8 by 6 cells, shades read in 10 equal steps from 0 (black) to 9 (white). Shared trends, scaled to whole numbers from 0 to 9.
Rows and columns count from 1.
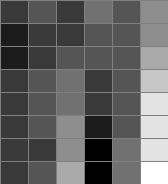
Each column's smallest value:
1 2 2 0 3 5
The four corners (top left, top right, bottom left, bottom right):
2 5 2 9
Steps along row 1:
up down up down up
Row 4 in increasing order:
2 2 3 3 4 7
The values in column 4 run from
0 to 4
